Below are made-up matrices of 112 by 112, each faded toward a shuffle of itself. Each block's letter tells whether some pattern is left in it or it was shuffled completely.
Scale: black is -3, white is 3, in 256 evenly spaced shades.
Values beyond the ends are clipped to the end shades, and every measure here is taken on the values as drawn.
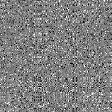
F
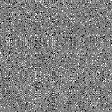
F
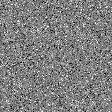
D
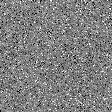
D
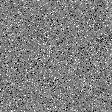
D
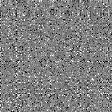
F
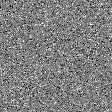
D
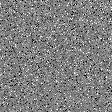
D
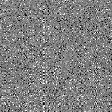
F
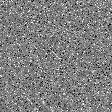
D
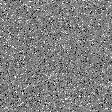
D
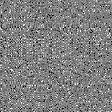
F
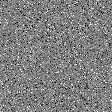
D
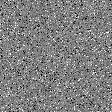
D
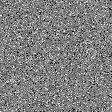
D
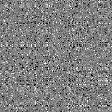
F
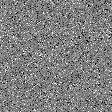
D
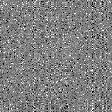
F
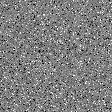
D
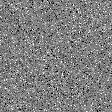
D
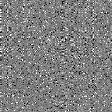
F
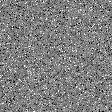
D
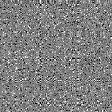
F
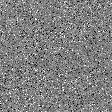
D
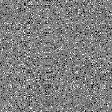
F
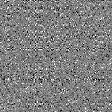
F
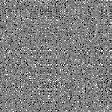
F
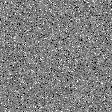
D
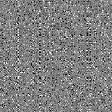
F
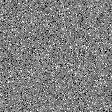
D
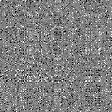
F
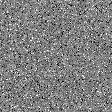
D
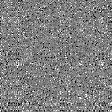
F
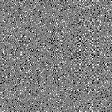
F
